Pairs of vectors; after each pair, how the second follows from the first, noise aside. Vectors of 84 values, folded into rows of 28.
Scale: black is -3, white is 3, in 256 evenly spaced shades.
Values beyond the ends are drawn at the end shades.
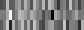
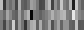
reversed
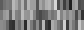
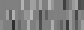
partly zeroed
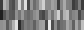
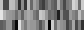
negated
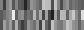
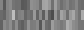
shrunk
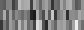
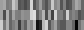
negated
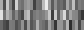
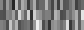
reversed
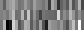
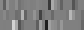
partly zeroed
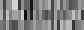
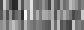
negated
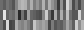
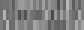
shrunk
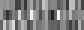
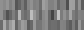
shrunk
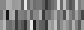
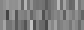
shrunk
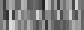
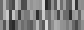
negated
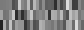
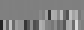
partly zeroed
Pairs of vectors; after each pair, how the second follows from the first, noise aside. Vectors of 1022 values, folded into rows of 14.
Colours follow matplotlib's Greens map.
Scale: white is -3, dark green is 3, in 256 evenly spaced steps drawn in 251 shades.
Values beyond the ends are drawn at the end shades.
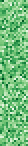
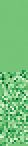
partly zeroed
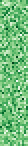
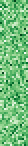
wrapped around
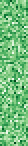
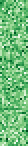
wrapped around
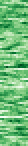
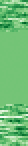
partly zeroed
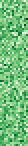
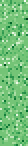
partly zeroed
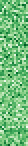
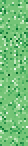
partly zeroed
